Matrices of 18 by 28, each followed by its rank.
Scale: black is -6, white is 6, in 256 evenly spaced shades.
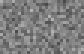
full rank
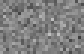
full rank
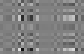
one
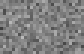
full rank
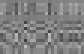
two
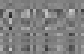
two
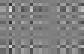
one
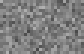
full rank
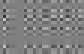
one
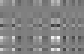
one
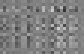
two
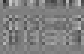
two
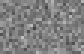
full rank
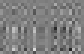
two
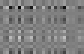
one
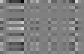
one
